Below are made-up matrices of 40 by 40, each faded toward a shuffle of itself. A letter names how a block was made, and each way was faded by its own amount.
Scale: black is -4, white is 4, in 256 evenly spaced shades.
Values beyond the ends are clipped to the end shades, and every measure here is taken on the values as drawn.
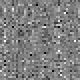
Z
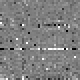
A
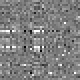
A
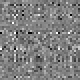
A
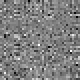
Z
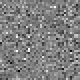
Z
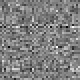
A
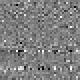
A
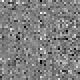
Z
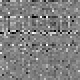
A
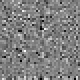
Z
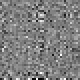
A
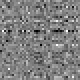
A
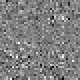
Z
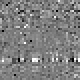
A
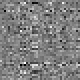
A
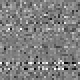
A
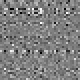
A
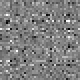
A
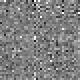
Z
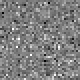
Z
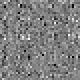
Z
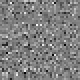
Z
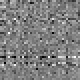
A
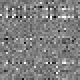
A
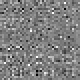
Z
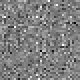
Z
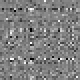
A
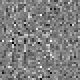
Z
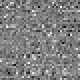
Z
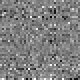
A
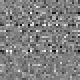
A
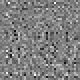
Z
